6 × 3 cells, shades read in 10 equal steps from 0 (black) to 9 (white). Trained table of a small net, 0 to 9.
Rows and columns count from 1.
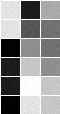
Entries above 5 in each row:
2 1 0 1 2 2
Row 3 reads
0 5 4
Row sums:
15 15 9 13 17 15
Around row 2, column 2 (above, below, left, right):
1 5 8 4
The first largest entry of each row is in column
1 1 2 2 2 2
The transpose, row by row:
8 8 0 1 1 0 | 1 3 5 7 9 8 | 6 4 4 5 7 7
